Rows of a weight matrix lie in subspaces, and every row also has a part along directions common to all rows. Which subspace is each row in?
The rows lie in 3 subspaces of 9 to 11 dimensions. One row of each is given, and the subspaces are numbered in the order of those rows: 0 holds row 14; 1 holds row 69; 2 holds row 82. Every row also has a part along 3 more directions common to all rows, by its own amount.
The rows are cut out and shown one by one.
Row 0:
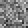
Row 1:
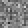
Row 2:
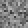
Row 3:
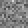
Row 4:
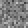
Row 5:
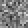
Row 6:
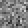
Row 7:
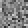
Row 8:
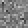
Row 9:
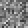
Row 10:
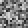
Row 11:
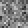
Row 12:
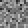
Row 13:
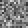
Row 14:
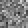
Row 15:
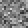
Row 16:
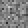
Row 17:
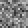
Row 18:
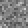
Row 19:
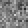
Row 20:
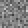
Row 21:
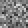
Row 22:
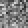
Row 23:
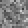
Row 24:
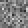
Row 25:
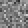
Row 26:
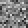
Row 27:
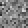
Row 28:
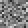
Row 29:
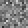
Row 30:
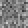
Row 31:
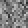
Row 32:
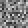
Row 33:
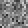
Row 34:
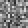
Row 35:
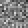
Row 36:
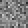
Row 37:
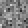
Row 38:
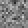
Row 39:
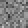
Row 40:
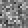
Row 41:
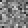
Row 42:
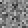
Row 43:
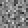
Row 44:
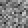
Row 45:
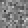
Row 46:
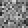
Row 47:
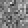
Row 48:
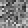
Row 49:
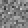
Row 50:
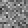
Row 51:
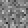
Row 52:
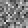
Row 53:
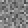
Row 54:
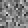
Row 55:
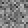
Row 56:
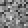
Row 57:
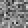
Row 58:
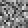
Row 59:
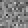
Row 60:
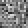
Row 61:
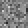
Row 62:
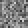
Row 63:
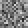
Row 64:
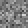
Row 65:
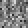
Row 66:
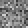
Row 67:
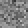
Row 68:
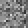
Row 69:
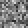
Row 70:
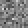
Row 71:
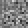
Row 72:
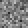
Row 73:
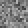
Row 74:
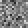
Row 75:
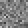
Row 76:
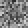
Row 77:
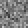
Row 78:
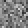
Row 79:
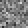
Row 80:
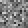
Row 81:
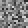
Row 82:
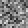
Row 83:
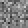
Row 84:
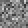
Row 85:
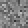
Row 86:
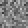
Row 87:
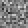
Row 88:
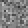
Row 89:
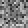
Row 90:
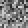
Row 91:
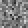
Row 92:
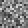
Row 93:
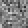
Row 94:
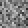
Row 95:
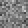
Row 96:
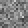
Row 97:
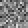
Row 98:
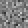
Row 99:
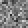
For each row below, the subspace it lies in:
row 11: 0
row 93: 2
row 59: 0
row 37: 2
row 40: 2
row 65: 2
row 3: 1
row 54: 0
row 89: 1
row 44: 0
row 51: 1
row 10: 2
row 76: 1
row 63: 1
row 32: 0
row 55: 1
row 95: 1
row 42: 0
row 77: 0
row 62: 1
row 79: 0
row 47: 2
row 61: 1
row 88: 2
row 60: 2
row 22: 1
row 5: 2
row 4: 1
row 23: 2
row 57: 1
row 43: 1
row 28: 0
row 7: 2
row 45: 2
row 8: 2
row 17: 1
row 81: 2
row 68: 0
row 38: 1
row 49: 2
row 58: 0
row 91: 2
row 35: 0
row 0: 2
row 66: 2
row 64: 1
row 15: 2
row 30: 1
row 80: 0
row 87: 2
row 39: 0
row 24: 1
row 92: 1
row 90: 1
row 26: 0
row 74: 2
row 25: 2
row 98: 0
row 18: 0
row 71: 1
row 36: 0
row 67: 1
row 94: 1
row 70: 0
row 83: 2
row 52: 0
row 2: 2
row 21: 0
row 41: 0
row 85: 2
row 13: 2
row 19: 0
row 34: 0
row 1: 2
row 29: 0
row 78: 0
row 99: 2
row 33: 0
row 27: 1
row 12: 0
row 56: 2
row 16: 1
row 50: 0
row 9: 0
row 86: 2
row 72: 2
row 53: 1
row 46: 1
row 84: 0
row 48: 1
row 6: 1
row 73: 0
